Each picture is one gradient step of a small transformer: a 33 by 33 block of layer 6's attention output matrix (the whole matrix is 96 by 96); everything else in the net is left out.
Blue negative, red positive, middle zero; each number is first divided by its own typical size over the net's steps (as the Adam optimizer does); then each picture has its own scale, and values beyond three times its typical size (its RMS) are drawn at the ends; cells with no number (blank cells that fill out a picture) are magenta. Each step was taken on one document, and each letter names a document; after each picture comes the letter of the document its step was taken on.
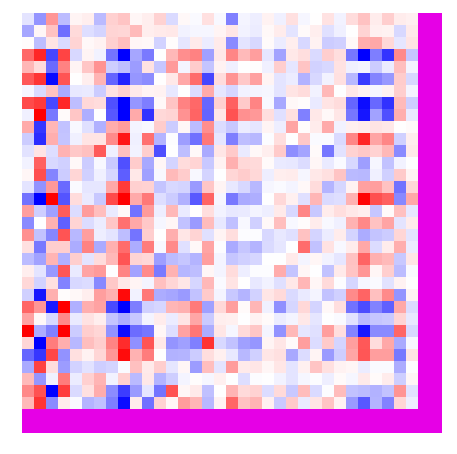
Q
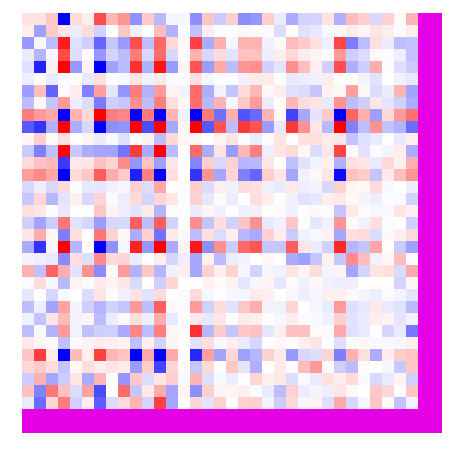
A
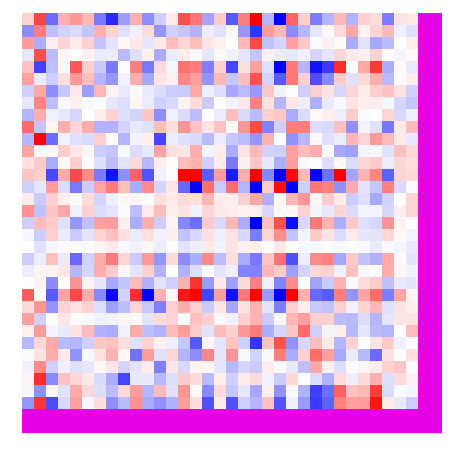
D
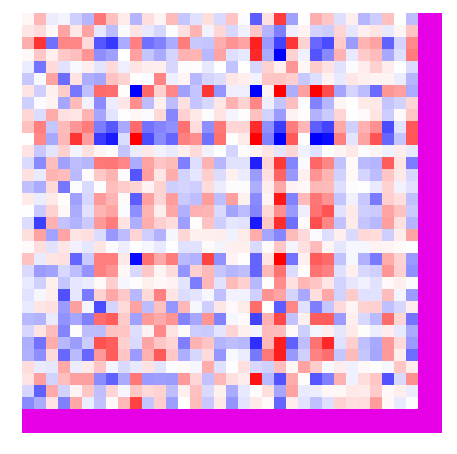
D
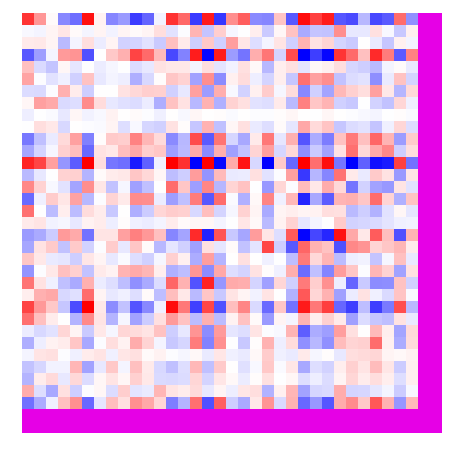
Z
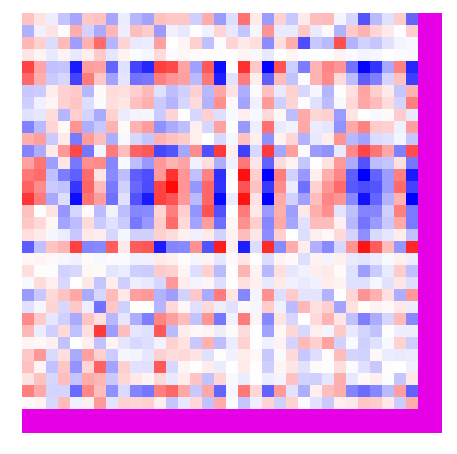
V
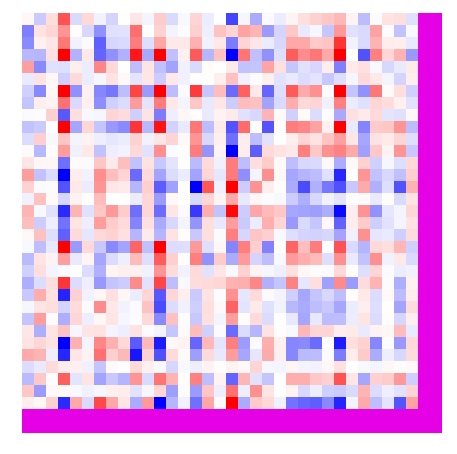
A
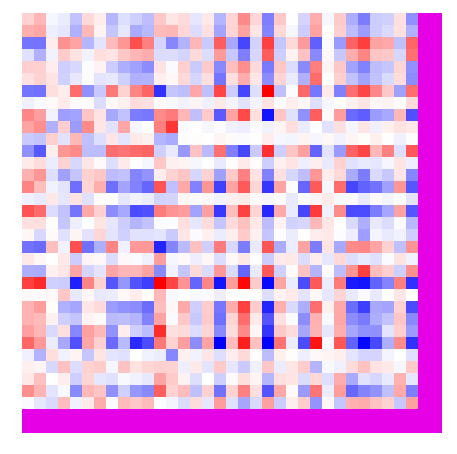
V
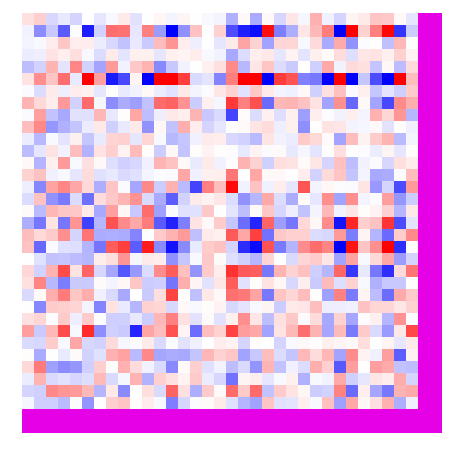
Q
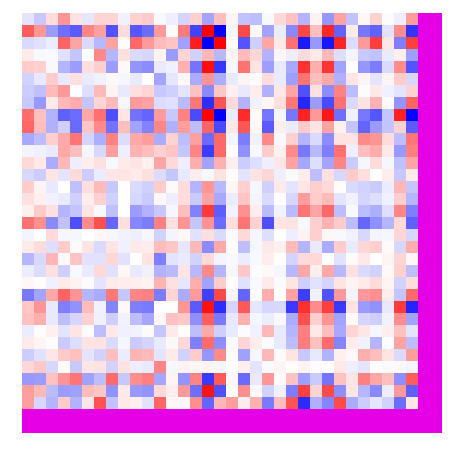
V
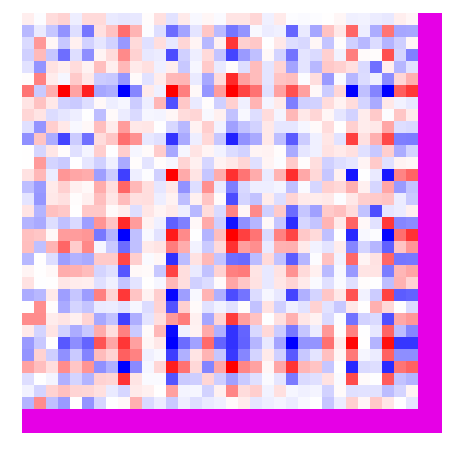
Q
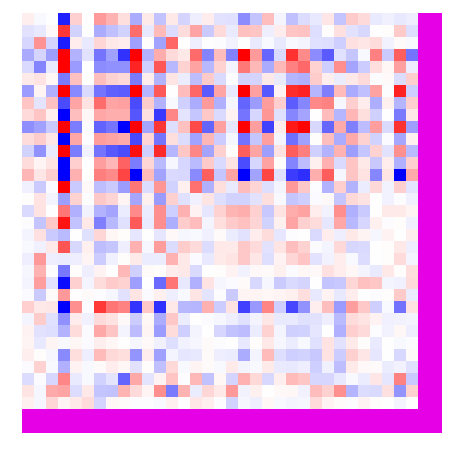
A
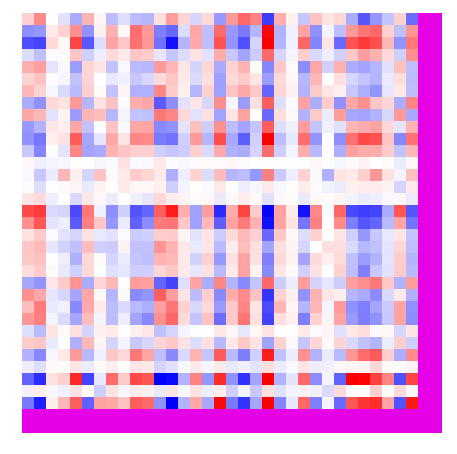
V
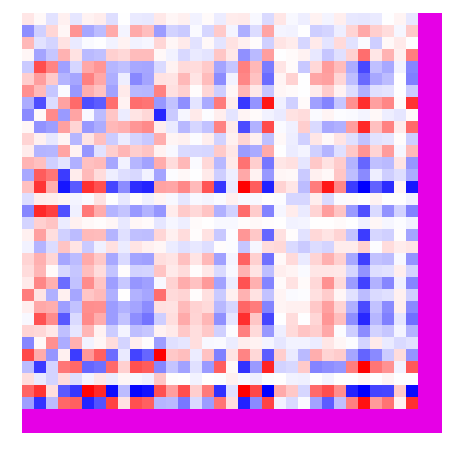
V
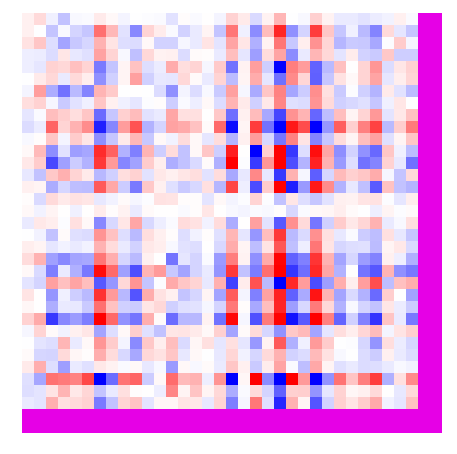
D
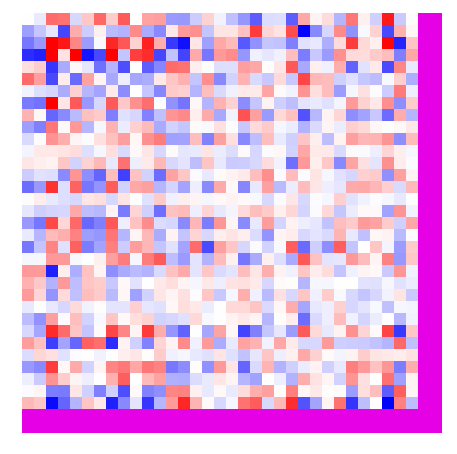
Z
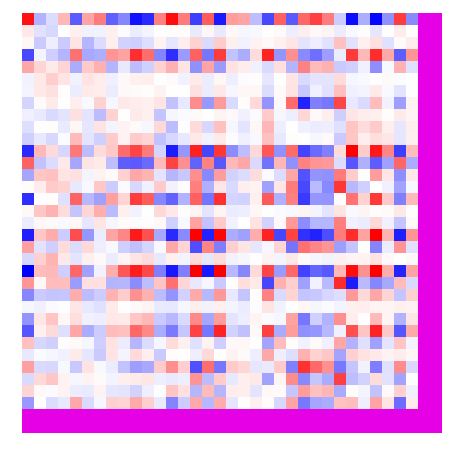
Z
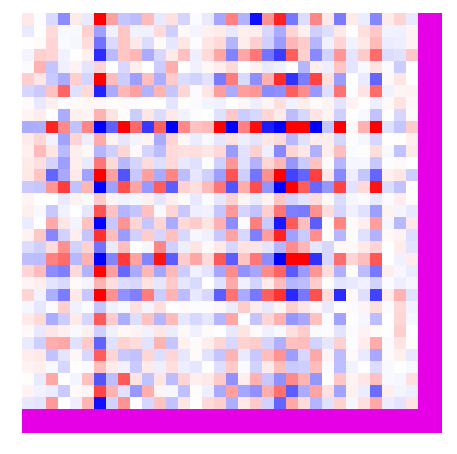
A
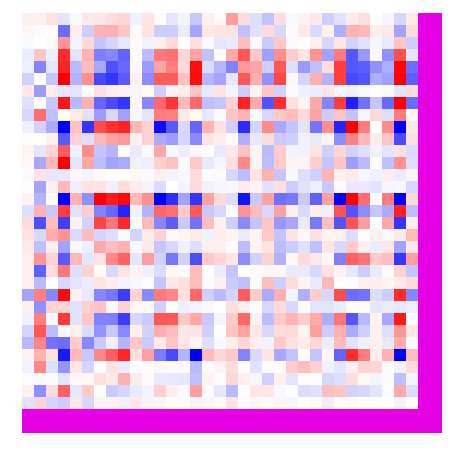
Q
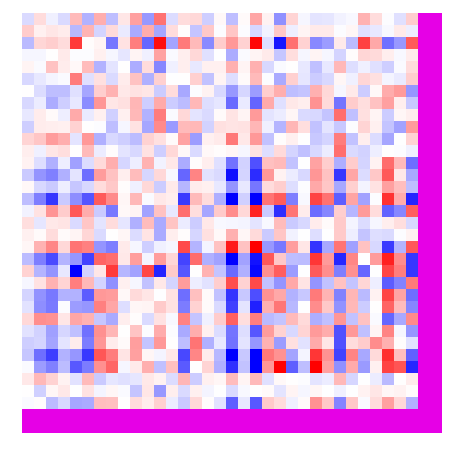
D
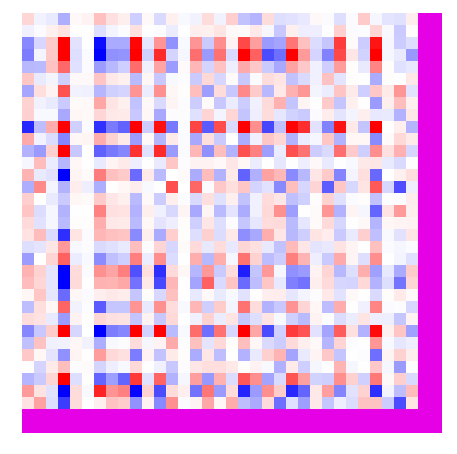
A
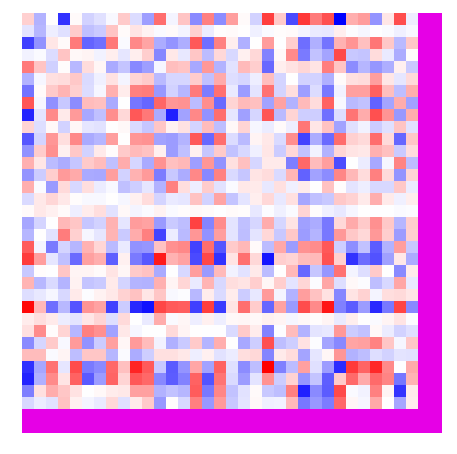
Z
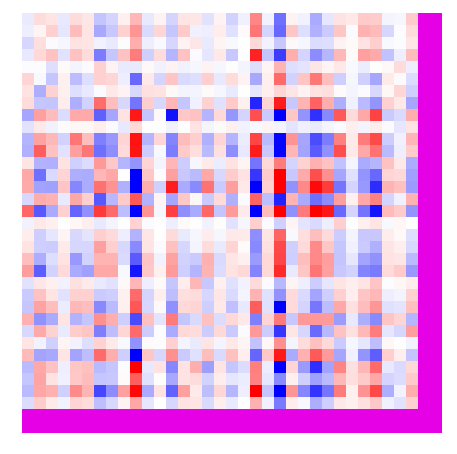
D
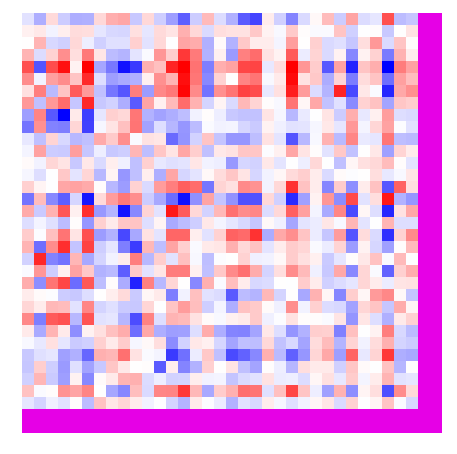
Q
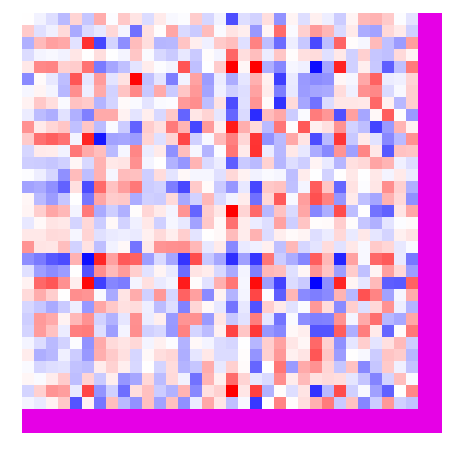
D
